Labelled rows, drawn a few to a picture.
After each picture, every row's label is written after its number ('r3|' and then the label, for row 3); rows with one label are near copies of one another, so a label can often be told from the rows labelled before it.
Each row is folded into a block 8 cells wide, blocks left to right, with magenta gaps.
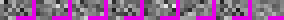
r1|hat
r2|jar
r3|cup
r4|hat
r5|jar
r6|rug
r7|hat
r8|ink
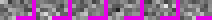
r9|cup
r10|ink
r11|rug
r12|rug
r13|jar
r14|ink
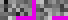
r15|hat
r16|cup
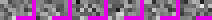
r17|cup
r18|ink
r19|hat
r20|rug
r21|cup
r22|jar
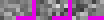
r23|ink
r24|jar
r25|rug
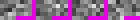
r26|rug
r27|jar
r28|jar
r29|cup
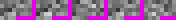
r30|rug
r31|rug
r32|jar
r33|rug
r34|ink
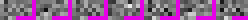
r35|hat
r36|rug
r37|hat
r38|jar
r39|hat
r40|rug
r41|hat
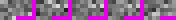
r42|cup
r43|jar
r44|jar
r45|jar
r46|rug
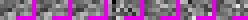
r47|rug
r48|rug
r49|rug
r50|hat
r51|jar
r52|cup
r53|jar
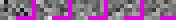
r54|hat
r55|cup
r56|ink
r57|rug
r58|rug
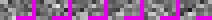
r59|cup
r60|jar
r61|rug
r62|rug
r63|ink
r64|rug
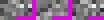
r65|jar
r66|rug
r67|jar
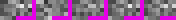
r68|jar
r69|cup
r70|jar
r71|jar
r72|jar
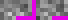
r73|ink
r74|ink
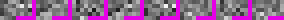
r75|jar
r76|rug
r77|hat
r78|rug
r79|jar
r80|ink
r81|hat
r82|ink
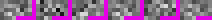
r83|ink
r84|hat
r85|rug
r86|ink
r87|jar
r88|ink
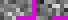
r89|ink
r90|jar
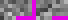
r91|ink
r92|rug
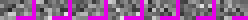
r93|rug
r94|cup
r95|rug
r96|cup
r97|hat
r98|jar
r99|hat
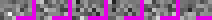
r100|ink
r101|cup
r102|hat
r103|hat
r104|cup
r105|rug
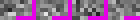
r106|rug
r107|ink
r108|hat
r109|cup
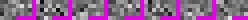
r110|jar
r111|hat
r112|rug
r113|jar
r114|hat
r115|ink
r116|cup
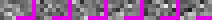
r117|ink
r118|hat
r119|cup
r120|rug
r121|jar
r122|rug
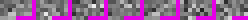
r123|rug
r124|ink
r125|jar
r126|jar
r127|rug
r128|hat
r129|cup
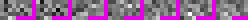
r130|hat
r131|hat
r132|rug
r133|jar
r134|cup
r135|ink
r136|ink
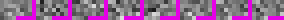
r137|ink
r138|hat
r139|jar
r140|cup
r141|rug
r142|ink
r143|cup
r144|cup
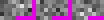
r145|jar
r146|hat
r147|ink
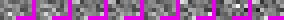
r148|ink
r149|ink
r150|cup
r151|cup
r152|ink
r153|cup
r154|jar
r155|cup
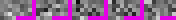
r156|ink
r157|rug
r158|hat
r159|hat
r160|cup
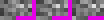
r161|jar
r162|jar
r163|jar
